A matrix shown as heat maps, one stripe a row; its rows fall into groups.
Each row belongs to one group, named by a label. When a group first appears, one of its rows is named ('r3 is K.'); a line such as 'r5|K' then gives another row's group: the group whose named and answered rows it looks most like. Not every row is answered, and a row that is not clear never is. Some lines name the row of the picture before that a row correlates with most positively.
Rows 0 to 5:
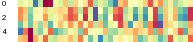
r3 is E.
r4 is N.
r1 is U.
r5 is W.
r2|U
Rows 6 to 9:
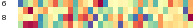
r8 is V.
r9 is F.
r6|V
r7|W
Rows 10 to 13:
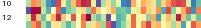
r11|N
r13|N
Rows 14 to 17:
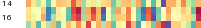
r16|V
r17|E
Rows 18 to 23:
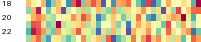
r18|V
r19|N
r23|N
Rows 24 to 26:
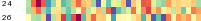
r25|N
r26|V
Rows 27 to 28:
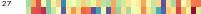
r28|F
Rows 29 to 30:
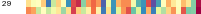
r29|V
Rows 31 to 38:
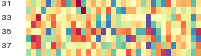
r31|V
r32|N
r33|W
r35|V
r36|F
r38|E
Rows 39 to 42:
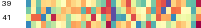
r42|V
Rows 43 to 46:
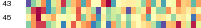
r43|V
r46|F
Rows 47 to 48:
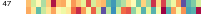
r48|U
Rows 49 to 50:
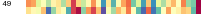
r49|U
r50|V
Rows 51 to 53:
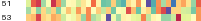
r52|E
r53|W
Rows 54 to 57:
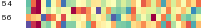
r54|N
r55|F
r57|N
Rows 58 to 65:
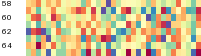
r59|U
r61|E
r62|N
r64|W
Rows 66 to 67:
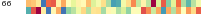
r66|W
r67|N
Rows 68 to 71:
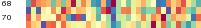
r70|W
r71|W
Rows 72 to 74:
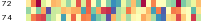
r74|F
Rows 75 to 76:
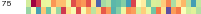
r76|E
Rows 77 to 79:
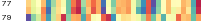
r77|V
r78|V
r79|V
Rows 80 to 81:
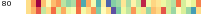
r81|W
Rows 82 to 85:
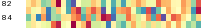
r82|N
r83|V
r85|F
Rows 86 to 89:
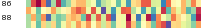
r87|U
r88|E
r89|E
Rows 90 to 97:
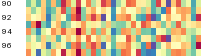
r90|E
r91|V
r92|V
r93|N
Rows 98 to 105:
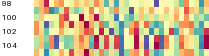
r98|W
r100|F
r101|U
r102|U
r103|E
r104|E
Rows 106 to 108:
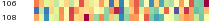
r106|U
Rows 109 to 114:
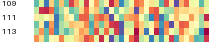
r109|E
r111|V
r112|E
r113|E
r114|U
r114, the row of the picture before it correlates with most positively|106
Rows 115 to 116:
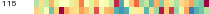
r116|W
